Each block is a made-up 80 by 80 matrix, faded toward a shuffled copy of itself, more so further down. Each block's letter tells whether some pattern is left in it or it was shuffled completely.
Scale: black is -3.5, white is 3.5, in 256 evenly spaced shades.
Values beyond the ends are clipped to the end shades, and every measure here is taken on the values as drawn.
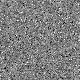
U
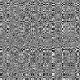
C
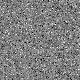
U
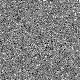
U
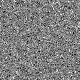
U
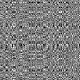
C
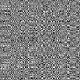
C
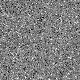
U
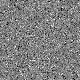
U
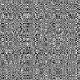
C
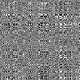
C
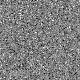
U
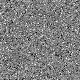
U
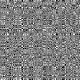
C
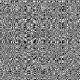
C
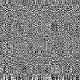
C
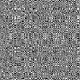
C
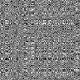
C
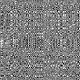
C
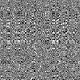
C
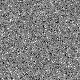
U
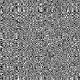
C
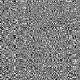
C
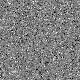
U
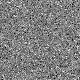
U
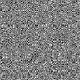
C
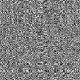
C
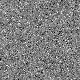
U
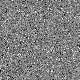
U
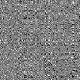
C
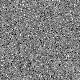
U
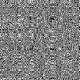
C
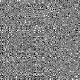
C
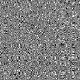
C
